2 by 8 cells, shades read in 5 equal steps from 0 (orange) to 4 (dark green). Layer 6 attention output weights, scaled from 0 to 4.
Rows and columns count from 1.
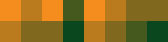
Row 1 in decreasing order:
3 2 2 1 1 0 0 0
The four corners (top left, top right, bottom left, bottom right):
0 2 1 4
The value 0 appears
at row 1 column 1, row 1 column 3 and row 1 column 5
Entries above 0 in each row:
5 8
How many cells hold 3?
2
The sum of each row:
9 19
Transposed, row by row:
0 1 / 1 2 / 0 2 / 3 4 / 0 1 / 1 2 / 2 3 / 2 4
